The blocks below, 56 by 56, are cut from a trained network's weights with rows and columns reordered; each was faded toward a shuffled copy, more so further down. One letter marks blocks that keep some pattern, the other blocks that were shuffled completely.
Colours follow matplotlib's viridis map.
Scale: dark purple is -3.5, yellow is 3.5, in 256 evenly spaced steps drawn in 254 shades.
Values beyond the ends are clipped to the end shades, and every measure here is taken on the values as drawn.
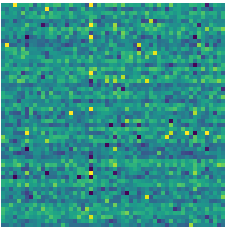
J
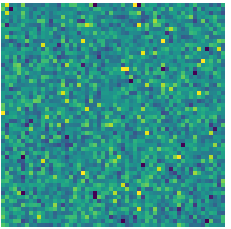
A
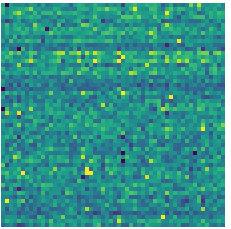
J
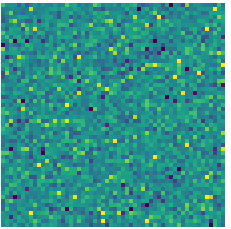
A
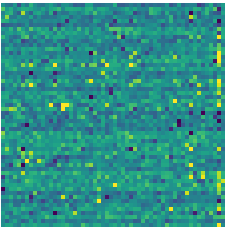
J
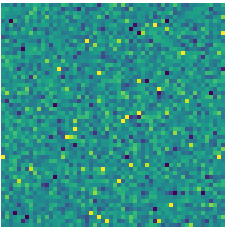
A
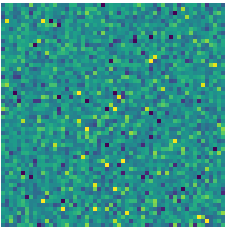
A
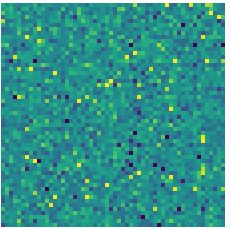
A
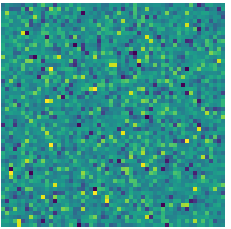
A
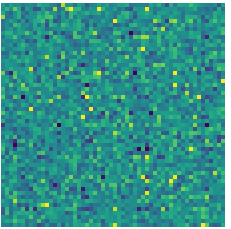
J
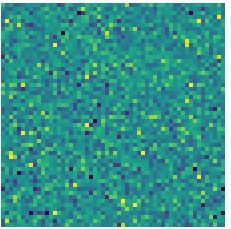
A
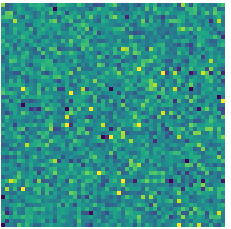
J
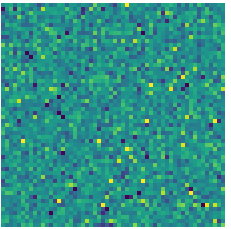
A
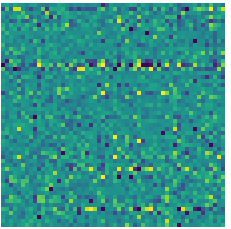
J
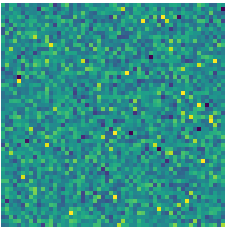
A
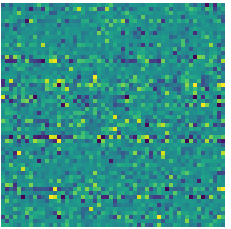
J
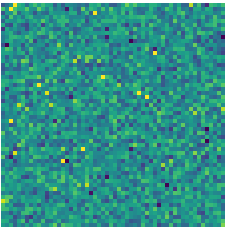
A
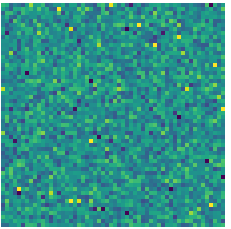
A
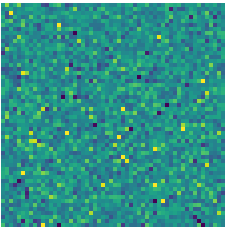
A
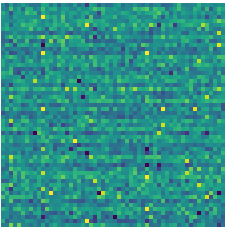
J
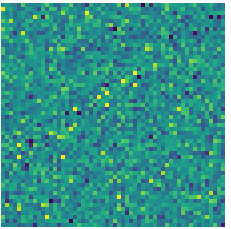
A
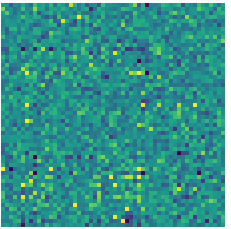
J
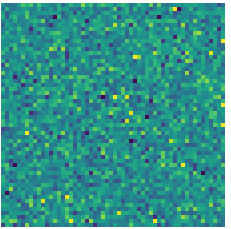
A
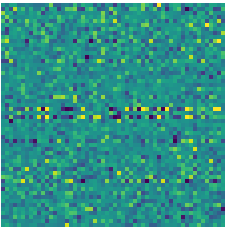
J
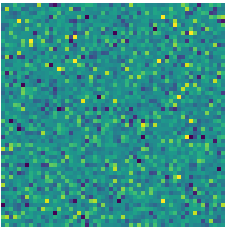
A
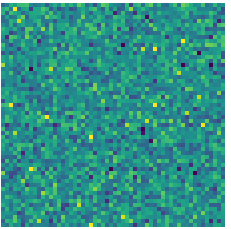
A
